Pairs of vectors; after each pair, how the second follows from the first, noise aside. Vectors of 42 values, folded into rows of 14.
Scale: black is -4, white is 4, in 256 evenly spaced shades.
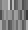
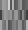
copied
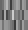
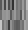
shuffled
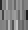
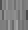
shrunk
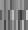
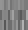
shrunk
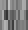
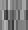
copied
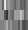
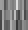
shuffled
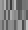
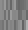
shrunk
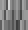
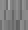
shrunk
